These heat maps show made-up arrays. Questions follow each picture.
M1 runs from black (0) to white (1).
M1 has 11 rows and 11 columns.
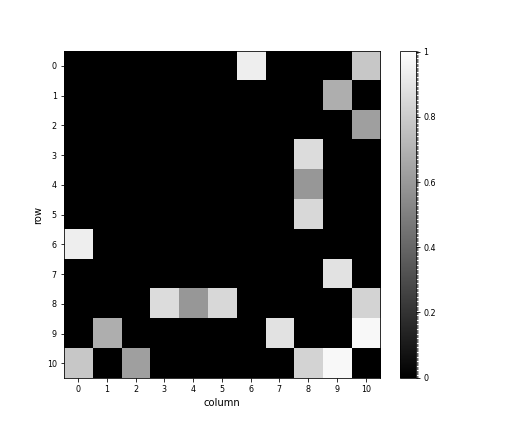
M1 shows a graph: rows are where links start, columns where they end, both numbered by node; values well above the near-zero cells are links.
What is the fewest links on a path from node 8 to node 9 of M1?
2
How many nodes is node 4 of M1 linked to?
1
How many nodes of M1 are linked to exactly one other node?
7
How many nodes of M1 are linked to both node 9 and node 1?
0
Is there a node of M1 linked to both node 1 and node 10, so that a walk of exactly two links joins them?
yes
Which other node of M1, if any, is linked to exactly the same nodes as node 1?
node 7
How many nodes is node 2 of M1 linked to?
1
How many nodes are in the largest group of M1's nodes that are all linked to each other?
2
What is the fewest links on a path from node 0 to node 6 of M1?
1
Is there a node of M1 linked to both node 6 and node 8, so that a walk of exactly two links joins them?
no
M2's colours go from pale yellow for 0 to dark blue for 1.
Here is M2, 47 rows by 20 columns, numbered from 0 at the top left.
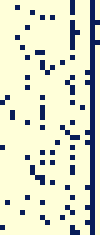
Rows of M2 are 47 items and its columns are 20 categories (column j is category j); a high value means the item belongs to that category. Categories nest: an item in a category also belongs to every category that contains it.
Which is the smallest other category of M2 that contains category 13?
17
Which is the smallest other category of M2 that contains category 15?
14
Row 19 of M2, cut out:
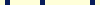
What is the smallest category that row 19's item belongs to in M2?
1
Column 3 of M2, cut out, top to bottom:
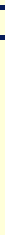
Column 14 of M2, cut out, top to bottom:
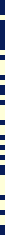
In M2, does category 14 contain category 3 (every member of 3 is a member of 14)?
yes
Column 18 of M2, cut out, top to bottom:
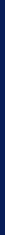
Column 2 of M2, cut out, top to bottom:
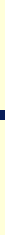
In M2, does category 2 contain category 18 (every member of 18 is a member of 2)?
no
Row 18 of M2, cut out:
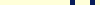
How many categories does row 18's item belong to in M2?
2
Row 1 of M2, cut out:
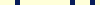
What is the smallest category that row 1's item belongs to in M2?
3
